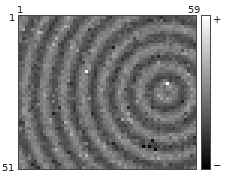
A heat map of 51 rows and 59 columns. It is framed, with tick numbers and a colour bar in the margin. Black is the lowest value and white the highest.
Overall the values sit about 40% of the way up the scale. Concentric rings centre on the middle right. There is no overall slope. The histogram is bell-shaped.
